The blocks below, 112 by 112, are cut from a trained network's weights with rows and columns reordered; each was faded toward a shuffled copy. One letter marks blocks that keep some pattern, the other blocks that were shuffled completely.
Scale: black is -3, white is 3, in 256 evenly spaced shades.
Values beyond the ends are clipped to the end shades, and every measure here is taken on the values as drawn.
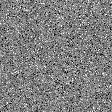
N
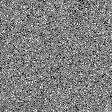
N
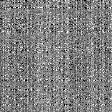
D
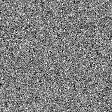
N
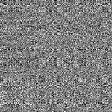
D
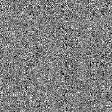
D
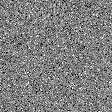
N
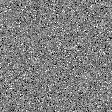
N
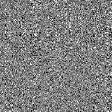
D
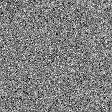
N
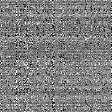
D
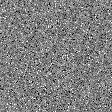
N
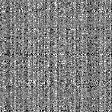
D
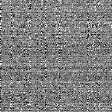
D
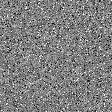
N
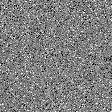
N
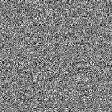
D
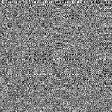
D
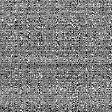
D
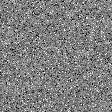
N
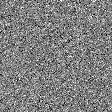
N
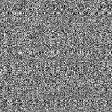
D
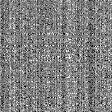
D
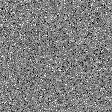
N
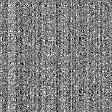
D
